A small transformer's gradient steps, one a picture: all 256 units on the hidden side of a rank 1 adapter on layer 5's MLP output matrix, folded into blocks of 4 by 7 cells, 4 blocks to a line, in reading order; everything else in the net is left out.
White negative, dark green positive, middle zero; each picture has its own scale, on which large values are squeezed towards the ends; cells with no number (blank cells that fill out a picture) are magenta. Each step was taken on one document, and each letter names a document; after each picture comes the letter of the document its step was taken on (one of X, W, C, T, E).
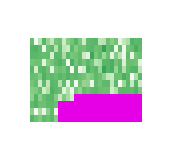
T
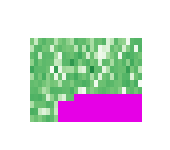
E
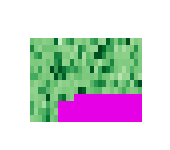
E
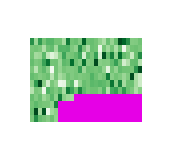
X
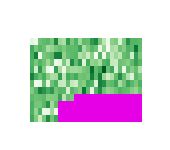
E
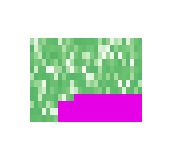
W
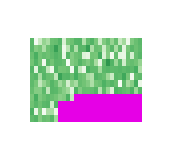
T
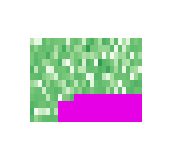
X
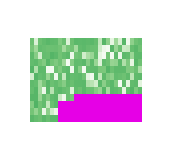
W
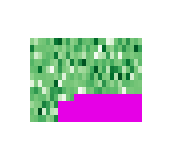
E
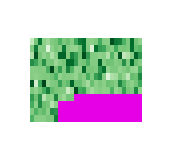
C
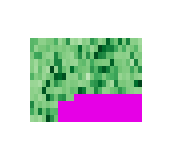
E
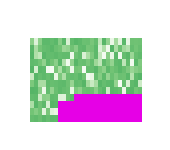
W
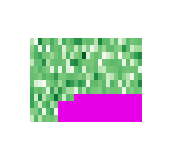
C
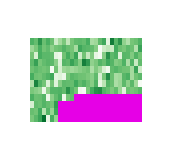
E
